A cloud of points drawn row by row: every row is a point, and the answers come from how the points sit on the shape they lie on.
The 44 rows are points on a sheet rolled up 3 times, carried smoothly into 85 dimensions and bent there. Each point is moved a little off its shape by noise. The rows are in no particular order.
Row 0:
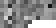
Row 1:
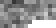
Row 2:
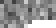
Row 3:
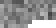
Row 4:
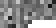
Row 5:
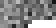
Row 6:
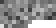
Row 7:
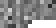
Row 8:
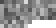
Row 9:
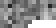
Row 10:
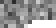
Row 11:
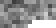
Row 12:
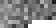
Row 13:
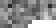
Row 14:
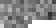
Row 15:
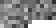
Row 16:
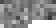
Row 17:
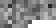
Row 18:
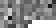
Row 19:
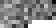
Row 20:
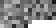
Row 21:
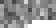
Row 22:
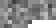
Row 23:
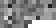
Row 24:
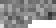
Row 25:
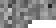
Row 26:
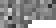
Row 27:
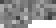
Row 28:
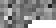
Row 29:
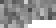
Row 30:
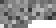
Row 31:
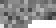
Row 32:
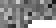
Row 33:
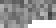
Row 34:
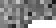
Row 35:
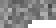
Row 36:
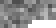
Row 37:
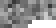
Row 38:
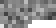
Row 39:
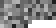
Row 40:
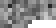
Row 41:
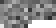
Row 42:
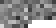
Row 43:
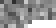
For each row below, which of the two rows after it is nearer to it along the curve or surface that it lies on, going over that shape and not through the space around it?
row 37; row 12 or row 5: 5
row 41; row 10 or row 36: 10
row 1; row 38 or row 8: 8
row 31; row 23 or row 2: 2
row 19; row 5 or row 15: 5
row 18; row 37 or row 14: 37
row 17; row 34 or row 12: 34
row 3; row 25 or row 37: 25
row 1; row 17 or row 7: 17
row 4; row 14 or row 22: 22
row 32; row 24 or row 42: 42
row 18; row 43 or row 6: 43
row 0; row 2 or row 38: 2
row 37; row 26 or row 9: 9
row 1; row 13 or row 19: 13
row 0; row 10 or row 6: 10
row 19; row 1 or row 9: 9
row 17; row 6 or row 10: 10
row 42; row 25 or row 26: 26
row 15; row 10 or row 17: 10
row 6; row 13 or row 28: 13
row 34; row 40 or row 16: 40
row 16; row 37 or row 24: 24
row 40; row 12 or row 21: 21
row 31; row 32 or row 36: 36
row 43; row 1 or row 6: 1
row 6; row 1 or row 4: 1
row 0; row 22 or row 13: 13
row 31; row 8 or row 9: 8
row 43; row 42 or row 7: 42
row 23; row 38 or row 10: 10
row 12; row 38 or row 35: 38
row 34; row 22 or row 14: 22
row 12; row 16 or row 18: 16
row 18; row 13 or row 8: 13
